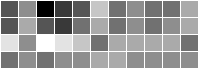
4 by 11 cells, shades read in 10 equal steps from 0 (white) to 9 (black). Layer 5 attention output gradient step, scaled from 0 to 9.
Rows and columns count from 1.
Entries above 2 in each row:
10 11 7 11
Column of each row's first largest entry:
3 4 6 1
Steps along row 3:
up down up up up down same same same up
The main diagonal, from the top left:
6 3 0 4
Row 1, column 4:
7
